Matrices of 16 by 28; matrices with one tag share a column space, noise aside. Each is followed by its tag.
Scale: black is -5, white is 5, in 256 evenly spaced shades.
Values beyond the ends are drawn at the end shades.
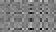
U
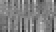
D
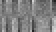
D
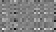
U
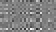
U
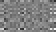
U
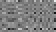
U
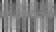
D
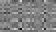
U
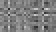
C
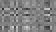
C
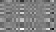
U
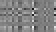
C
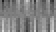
D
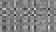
C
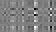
C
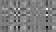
C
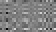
U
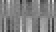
D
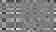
U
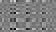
U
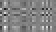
C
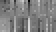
D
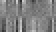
D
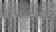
D
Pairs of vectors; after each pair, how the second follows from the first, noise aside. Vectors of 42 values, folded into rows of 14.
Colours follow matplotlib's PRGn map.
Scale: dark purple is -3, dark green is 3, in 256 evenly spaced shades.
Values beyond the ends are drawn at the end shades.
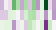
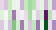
wrapped around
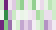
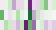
wrapped around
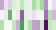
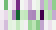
wrapped around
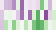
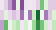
copied
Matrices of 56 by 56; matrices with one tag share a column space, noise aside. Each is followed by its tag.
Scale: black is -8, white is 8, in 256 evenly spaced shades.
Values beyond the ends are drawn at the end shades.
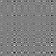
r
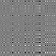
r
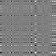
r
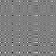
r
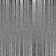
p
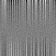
p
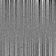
p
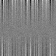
p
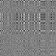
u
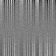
p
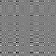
r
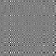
r
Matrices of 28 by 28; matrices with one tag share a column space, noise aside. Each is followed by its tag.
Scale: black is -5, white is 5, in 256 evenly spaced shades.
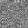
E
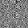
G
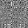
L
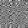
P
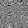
P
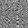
E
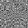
E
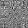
L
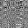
L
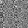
G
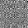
G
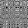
L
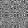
G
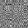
E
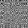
P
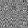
E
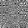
P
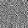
P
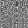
L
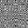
E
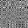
L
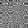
P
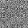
G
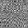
E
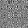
G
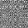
G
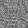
E
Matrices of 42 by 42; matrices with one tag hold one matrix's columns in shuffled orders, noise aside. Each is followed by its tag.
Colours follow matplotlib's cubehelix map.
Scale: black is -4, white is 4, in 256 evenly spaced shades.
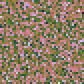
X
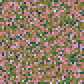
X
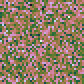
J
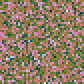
X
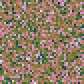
X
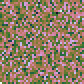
X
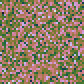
X
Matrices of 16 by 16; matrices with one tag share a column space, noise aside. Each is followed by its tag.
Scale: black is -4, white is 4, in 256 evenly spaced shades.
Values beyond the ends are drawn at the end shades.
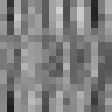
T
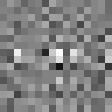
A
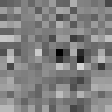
A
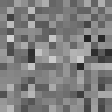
A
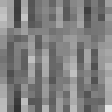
T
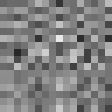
A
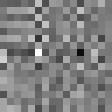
A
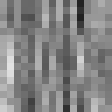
T
